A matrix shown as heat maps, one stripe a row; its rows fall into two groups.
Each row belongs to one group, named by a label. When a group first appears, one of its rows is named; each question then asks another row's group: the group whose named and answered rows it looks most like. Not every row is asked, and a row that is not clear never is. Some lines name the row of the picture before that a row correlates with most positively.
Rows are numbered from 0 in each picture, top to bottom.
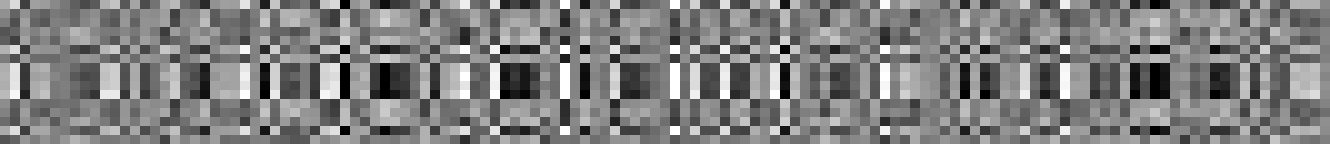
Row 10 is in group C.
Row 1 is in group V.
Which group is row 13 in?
V
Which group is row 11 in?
V
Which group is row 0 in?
C
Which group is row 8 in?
C
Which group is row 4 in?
V
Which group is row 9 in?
C
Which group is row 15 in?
V
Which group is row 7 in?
C
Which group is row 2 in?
V
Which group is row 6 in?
V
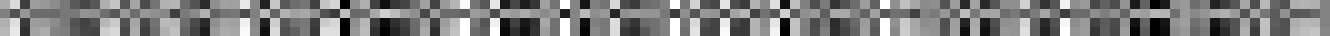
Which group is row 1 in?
V
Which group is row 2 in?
C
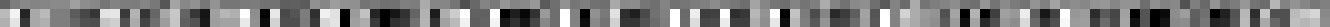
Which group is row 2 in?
C
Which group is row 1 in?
C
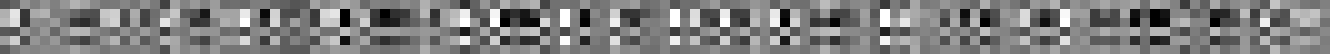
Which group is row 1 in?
C
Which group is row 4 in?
C
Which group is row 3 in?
V
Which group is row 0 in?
V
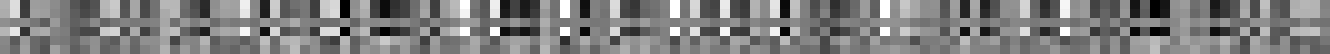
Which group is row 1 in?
C
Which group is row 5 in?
V
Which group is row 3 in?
C
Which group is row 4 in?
V
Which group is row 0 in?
C
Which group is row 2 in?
V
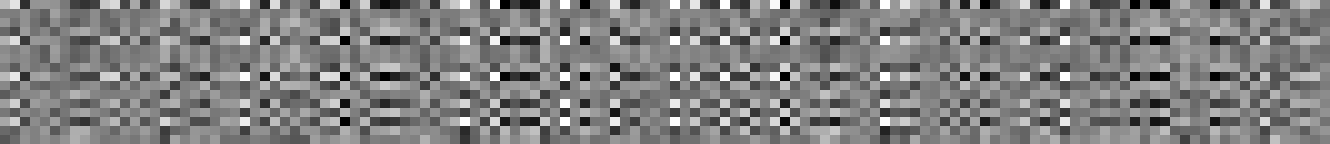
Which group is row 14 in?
V
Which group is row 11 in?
C
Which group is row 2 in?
V
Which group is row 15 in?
V
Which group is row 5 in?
V
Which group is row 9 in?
V
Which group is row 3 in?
V
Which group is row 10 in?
V
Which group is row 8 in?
C
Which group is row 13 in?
C
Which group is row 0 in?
C
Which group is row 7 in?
V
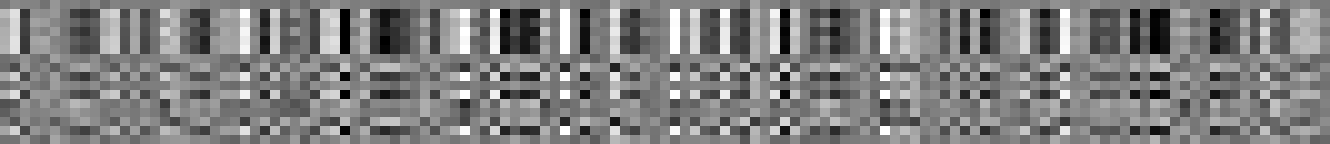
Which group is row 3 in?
C
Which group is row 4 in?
C
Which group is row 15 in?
V
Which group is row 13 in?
V
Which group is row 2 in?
C
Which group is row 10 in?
C
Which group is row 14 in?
C
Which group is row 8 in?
C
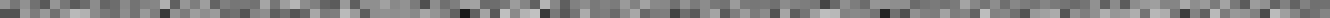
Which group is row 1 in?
V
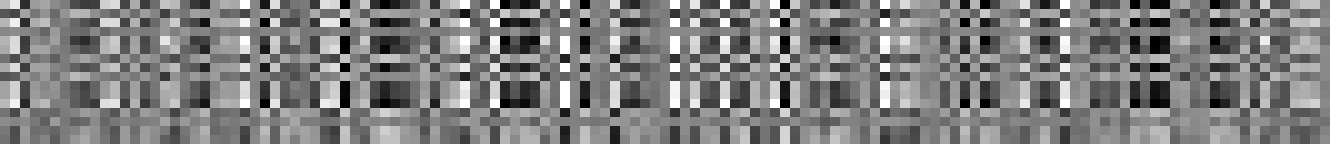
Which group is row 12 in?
V
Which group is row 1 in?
V
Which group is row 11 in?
C
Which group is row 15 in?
V
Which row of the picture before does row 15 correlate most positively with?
1
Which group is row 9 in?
C
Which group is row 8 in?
V
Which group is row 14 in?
V
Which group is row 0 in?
C
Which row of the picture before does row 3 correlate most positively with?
0
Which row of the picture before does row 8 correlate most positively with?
1
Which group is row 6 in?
V
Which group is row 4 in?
C
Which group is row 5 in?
C
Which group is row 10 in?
C
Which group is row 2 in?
C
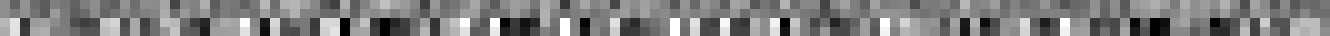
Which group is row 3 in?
C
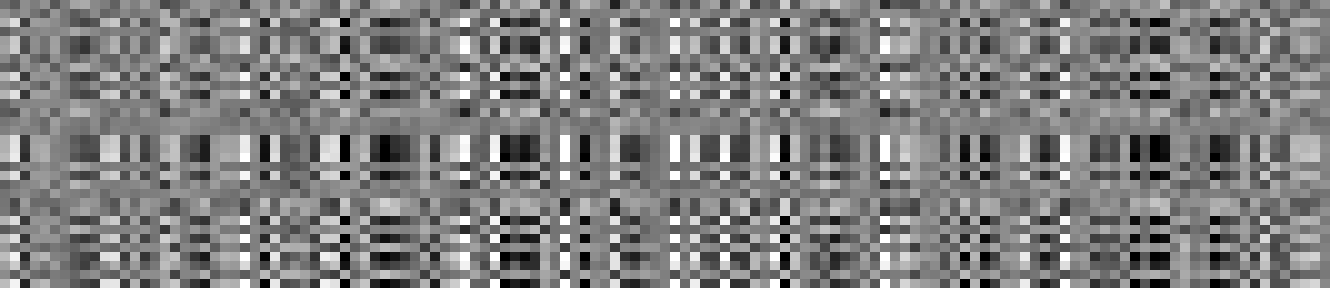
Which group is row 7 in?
V
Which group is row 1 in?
V
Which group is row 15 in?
C
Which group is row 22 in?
V
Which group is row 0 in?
V
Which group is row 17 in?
C
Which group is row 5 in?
C
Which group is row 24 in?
C
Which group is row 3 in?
V
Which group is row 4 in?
C
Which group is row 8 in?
C
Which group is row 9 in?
V
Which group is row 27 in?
V
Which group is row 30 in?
V
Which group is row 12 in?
V
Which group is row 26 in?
C
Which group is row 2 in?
C
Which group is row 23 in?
V
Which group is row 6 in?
V
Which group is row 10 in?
C
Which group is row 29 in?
C
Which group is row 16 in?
C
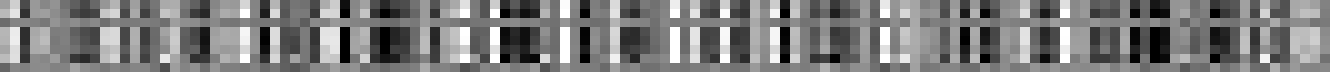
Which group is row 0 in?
C
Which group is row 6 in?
C
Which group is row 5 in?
C
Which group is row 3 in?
C
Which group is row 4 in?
C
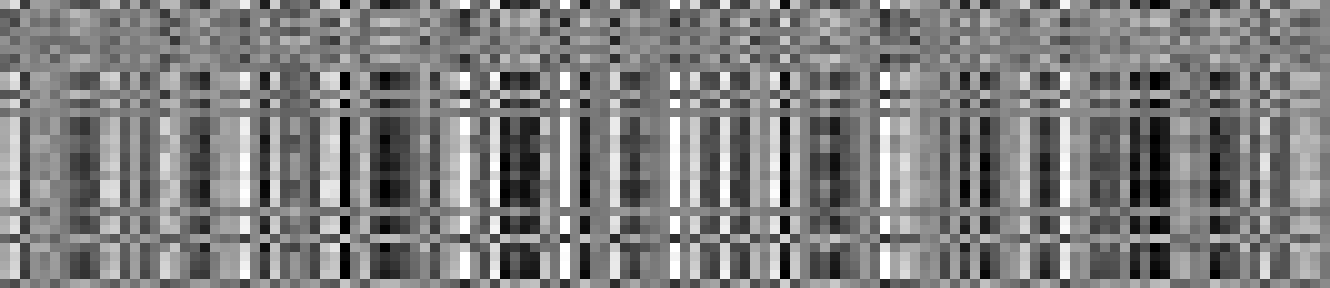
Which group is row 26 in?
V
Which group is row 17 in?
C
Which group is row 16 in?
C
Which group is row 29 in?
C
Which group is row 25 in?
C
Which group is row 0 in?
C
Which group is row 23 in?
V
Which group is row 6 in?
V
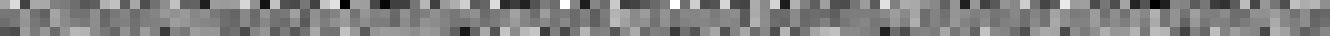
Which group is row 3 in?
V
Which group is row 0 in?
C
